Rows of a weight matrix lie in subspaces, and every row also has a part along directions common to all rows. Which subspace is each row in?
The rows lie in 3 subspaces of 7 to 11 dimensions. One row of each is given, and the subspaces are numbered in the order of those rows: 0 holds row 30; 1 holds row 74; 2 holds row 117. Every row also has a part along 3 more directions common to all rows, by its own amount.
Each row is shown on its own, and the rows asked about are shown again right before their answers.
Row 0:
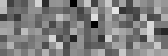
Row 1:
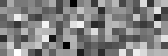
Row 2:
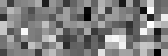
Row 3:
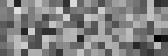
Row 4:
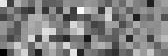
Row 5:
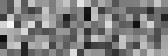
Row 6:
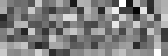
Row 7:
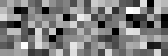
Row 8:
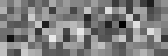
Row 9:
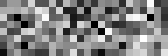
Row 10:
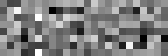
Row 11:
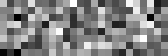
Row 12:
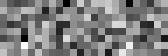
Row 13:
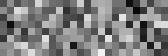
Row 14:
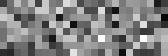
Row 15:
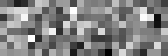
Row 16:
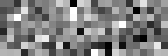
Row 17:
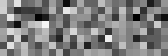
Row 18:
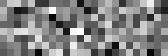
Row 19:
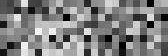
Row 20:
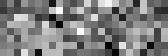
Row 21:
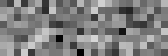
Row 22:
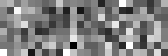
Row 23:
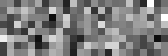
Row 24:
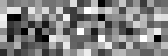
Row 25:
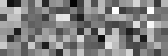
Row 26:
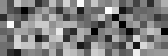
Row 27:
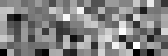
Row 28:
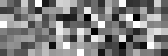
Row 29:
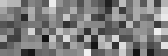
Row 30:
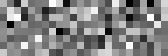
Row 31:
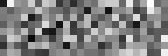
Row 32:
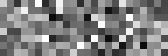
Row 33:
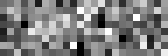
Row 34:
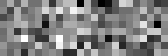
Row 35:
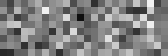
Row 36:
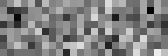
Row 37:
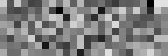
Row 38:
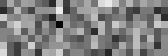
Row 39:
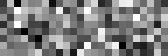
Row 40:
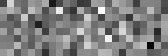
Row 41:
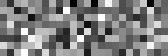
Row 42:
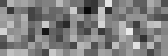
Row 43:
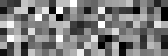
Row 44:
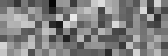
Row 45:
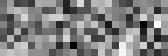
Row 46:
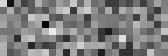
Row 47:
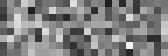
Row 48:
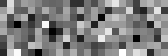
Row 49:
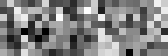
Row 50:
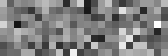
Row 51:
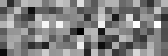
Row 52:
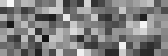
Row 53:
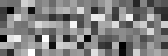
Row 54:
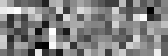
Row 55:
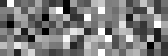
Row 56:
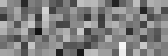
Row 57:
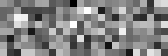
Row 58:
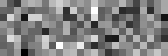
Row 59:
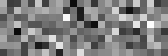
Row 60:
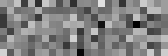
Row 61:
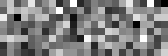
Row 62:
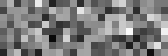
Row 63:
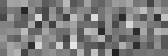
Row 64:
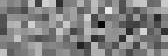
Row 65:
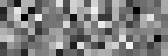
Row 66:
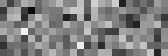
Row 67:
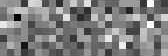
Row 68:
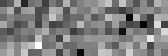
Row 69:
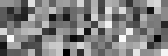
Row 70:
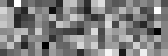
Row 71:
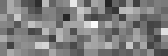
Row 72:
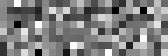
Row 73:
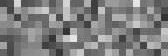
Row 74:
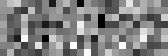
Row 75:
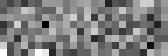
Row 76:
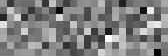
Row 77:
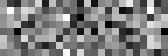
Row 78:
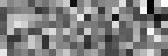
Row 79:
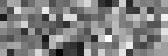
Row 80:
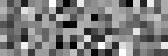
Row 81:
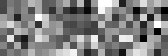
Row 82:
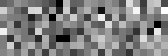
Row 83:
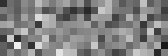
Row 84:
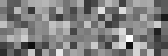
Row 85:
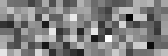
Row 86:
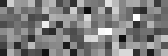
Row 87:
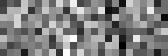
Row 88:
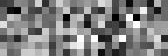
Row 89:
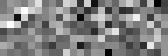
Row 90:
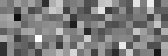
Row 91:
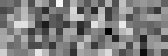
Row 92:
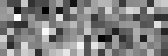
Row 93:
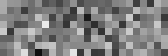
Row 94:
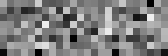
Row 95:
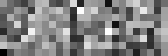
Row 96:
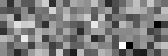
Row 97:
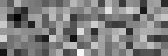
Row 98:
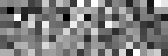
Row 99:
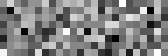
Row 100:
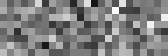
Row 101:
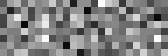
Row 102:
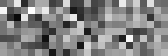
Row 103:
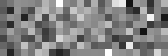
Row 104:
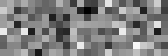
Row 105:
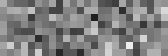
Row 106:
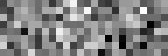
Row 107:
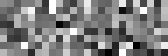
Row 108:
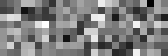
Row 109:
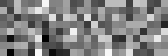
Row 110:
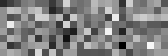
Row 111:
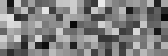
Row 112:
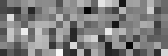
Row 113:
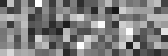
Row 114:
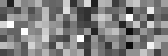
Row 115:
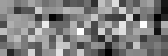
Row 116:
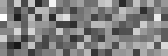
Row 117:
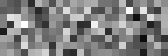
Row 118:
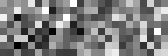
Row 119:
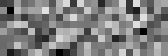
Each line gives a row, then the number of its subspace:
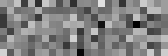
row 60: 2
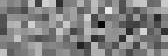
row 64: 2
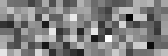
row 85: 2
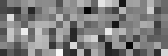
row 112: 2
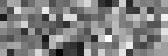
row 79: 0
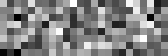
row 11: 2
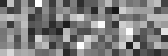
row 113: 2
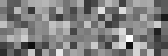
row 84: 1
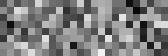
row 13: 1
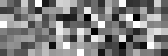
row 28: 2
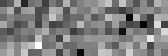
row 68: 1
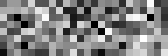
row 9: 2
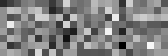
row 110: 1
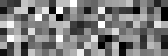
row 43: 1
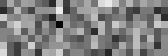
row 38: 1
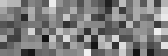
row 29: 1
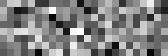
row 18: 1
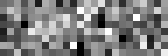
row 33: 2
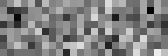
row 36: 0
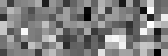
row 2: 0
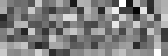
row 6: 0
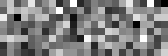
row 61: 0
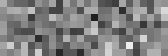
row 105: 1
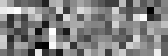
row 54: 2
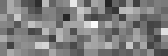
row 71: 0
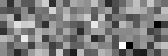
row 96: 2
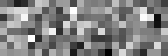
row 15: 1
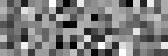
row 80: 1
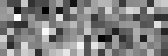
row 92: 0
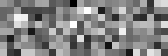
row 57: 1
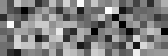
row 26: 2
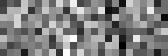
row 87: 0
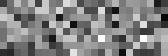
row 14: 0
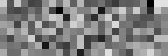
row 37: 1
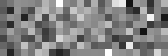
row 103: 0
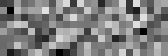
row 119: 0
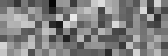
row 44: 1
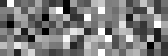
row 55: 1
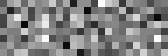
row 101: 2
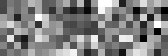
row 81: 1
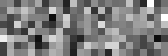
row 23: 0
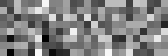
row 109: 0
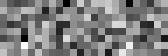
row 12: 1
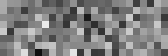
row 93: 2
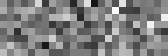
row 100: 0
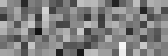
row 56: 0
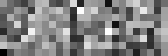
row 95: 2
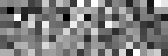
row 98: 0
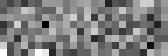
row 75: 2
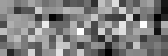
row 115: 1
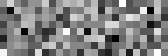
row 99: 0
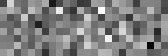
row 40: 1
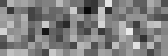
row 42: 2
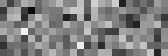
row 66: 0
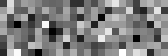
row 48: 2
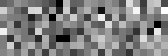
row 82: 1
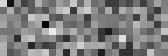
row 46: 2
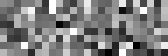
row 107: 1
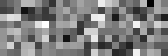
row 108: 1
